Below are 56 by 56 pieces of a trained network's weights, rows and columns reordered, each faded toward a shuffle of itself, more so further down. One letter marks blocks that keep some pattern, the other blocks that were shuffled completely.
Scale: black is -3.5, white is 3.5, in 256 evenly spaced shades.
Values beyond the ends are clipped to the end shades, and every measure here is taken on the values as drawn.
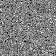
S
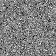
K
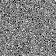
K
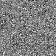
S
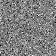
K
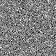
K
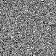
S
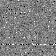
S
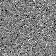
K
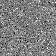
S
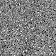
K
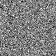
K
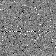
S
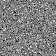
K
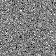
S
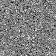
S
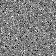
K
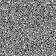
S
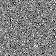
K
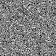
S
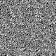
S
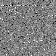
S
